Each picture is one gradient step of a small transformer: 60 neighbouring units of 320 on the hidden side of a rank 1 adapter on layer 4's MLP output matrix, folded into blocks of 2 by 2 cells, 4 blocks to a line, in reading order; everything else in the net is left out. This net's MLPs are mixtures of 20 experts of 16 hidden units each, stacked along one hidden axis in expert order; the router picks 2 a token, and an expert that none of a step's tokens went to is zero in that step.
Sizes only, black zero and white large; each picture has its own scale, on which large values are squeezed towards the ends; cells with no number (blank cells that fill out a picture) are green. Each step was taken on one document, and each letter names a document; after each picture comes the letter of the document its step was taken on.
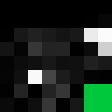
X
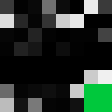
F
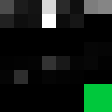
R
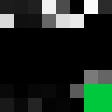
F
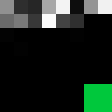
R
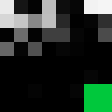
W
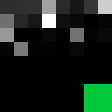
R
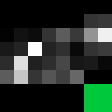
X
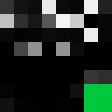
F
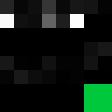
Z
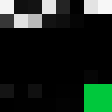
W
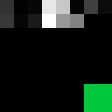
R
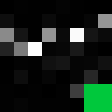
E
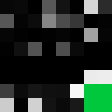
F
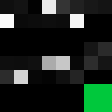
Z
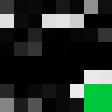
F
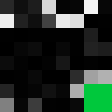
F
